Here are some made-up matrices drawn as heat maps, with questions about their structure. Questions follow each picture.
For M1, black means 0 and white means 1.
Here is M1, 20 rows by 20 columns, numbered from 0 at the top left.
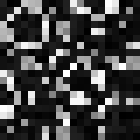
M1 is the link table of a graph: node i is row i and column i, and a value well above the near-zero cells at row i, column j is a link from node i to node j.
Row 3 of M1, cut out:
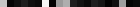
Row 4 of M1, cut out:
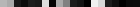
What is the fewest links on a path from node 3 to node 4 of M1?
2
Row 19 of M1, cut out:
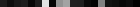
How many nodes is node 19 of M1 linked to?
4
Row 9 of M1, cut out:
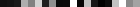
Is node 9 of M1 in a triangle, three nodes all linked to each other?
yes
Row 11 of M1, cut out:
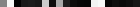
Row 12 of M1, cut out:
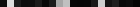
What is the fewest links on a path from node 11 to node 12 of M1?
2
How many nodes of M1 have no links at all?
0
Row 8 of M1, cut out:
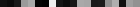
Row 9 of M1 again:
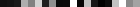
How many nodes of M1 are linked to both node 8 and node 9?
7
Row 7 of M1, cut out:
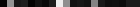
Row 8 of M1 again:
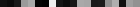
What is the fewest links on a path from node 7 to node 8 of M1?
1
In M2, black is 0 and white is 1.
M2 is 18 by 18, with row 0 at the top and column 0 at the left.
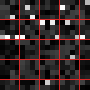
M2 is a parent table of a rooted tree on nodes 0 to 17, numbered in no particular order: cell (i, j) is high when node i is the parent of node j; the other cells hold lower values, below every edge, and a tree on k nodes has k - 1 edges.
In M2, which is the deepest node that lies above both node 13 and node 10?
4
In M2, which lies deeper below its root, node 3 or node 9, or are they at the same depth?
node 9
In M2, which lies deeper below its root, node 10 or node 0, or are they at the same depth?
node 10
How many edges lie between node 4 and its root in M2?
1
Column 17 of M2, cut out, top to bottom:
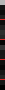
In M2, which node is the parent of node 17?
0
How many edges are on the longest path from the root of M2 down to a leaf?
2
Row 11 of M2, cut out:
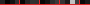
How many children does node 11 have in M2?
1
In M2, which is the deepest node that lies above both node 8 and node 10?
4
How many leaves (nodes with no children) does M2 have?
11
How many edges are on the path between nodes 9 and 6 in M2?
4
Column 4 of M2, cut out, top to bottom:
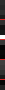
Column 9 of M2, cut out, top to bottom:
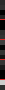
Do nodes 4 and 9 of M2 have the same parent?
no
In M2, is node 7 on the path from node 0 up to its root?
yes
